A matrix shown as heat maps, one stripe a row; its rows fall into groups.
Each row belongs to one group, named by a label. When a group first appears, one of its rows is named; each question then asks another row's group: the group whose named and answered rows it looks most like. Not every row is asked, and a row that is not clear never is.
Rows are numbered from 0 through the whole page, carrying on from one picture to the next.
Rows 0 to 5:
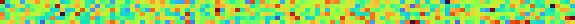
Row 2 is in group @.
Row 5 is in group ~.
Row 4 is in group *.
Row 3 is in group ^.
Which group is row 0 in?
^
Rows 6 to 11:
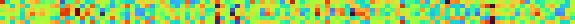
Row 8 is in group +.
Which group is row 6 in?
^
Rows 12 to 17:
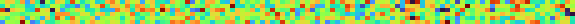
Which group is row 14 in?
^
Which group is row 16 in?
~
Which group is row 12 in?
~
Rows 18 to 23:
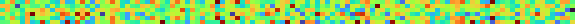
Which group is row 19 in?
*
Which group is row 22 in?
@
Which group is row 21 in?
+
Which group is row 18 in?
@
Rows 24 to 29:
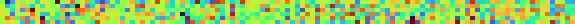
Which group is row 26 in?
+
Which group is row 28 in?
~
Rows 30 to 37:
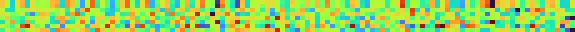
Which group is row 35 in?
@
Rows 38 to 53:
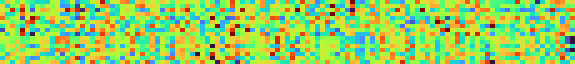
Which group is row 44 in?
@
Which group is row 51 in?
^
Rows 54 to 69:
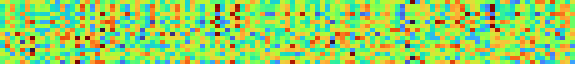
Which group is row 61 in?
~
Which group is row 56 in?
@
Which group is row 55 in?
@
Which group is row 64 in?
+
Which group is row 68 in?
~
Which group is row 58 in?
@
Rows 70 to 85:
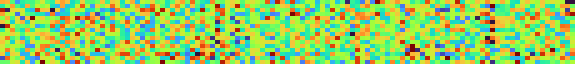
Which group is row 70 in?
*
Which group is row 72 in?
^
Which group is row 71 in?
@
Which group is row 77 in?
@
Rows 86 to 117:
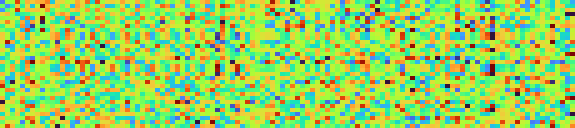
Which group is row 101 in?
+
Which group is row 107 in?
^
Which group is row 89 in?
*
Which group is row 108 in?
~
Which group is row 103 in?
@
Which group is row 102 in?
@
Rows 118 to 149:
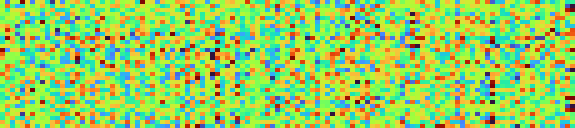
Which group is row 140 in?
+
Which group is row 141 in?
@
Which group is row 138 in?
~
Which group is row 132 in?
^
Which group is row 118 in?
^
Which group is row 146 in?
+
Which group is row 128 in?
@
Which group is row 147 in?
@
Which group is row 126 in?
*
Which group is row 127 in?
+
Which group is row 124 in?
*
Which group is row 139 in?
@
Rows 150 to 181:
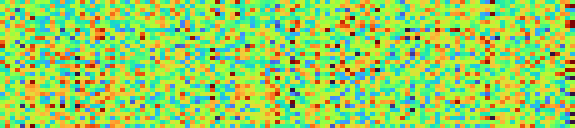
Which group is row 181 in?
+
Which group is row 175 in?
^
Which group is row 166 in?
+
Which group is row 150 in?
@
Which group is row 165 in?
*
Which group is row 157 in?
^
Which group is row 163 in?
~
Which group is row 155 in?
*
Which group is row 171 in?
^
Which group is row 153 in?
@
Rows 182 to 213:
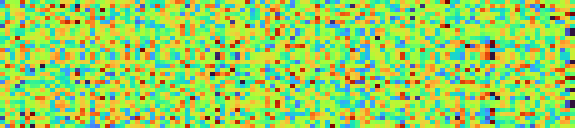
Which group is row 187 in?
+
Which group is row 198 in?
~
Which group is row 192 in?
@
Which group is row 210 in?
+
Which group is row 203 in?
*
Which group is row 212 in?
@
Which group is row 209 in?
@
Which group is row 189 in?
*
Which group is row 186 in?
~
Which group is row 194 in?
^
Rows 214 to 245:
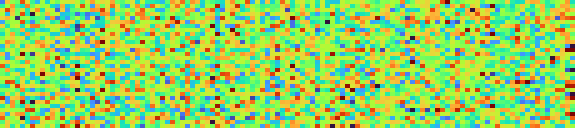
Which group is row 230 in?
^
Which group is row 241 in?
^
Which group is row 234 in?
~
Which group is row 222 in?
@
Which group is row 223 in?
~
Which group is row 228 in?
~
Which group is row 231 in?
*
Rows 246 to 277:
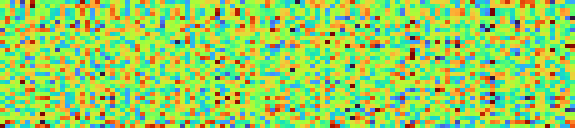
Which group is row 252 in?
~
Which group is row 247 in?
+
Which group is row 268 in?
^
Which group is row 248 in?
@
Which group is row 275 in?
+
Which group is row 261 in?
@
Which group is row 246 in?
+
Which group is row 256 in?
^
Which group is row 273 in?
*
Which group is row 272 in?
~
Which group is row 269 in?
@
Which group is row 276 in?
~
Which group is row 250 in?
*
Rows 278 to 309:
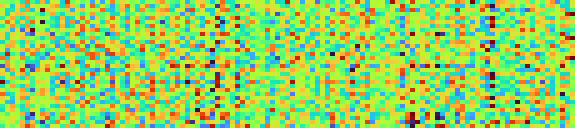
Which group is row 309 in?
^
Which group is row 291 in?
+
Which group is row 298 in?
^
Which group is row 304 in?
@
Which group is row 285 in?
+
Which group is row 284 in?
@
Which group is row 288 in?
@
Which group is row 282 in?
@
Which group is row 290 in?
^
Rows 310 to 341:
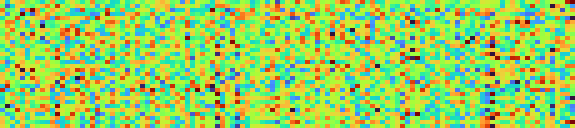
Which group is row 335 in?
@
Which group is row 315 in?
~
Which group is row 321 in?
@
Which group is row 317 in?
+
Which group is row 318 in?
+
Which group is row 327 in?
+
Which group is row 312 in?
^
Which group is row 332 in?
^
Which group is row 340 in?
*
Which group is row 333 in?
@
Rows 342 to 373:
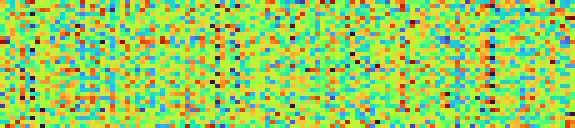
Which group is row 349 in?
@
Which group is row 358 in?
*
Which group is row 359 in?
+
